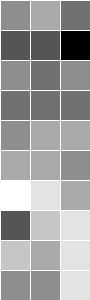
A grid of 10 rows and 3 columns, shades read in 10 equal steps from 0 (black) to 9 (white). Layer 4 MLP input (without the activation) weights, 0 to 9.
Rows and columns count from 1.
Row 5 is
5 6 6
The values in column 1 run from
3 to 9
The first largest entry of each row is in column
2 1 1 1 2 1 1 3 3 3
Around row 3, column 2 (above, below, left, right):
3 4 5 5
